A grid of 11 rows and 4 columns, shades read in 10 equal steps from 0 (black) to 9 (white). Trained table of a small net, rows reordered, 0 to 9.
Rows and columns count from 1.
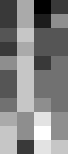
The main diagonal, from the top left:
2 6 3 3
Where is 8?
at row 9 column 3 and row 11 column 3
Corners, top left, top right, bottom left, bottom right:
2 2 7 7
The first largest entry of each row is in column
2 2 2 2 2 2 2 2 3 3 3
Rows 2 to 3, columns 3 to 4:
1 5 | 3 3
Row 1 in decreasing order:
6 2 2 0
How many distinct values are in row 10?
3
